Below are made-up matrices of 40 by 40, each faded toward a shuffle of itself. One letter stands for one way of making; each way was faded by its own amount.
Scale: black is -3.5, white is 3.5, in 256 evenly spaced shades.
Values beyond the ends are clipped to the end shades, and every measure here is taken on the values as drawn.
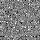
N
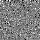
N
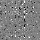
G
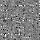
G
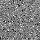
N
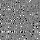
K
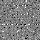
N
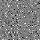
K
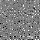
K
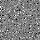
N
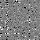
G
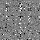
G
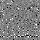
K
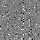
G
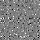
K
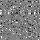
K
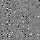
G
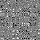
K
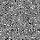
N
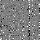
G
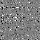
G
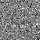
N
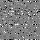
K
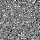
N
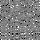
K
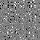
K
